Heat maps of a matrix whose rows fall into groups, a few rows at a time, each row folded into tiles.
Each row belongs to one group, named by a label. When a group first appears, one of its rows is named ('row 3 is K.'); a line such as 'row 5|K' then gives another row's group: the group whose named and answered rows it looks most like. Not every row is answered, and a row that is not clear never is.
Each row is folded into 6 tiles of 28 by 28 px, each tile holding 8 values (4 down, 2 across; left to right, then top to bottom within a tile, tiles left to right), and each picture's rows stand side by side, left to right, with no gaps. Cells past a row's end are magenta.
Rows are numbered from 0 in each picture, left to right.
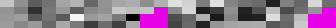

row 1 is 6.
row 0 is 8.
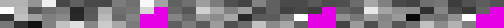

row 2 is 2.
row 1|2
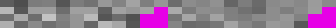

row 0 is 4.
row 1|4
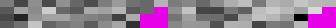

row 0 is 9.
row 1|8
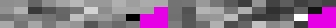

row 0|8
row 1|2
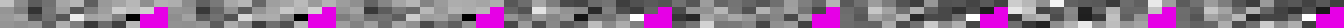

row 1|8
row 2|8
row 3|2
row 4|9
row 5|2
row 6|6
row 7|2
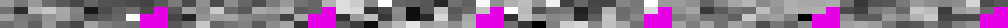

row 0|2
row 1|9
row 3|6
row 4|8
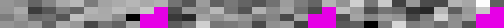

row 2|6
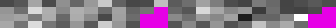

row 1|2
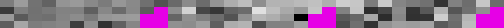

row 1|8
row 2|6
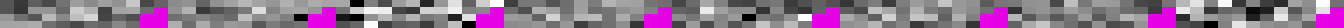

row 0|4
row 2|9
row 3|4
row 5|4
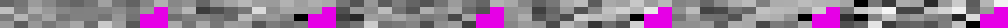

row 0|4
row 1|8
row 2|9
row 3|8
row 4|8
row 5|9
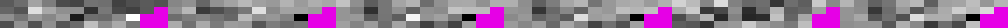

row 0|2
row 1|8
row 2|8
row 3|8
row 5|8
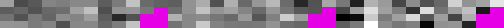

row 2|9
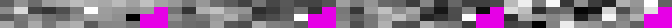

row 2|2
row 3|6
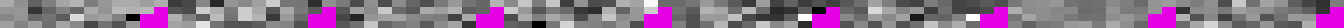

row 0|8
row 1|4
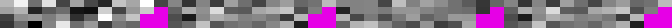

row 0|6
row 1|9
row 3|9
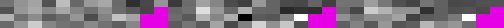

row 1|2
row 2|2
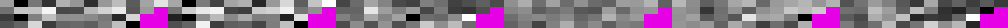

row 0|9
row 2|2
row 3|6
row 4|8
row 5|2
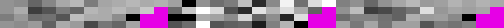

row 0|8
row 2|8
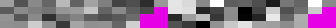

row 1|6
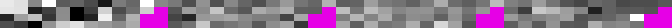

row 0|6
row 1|9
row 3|2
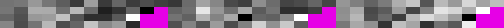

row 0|2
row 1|2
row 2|8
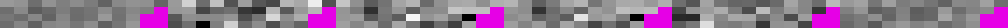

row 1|6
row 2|8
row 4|9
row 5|6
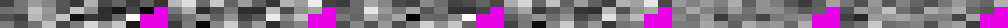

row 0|2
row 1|6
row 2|2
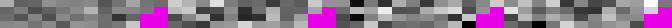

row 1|6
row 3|6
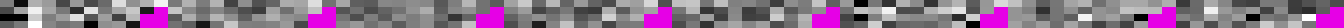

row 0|9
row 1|6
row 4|6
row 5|9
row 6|8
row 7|2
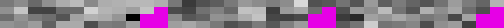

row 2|9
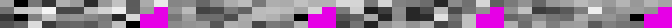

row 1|8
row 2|6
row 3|8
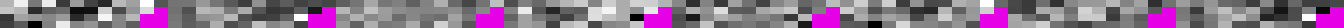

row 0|6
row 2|4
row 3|8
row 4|9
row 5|6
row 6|4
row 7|2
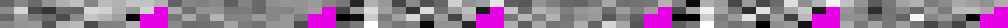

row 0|8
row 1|4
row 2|9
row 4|9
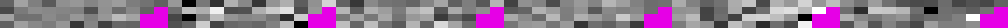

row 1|9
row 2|4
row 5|2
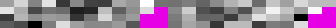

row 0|6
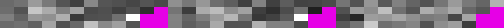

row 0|2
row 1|2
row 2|9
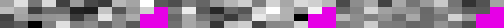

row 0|6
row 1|8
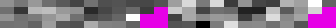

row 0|2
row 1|6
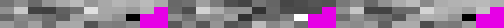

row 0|8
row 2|8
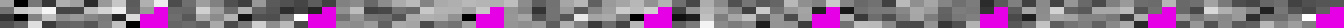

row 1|2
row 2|8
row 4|9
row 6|9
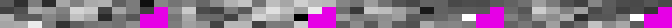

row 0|4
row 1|8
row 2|2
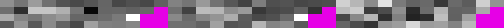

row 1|2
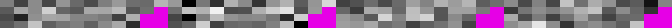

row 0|9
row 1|9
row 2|4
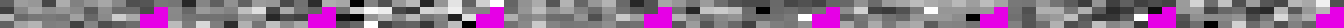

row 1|4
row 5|8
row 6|2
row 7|6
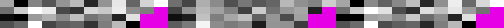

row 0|9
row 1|9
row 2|9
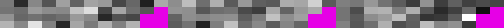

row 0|4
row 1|6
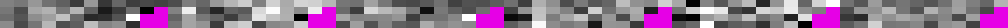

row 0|2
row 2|2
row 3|9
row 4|9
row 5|9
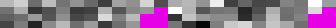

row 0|6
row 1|6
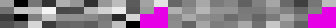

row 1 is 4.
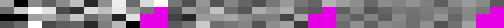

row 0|9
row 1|9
